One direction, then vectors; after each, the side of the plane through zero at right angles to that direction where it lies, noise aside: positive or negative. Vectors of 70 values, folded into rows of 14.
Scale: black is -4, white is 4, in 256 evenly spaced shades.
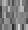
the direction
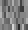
negative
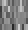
positive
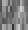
positive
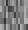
negative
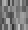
positive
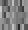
negative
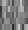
positive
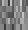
positive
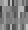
positive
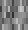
positive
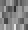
negative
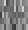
positive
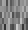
positive
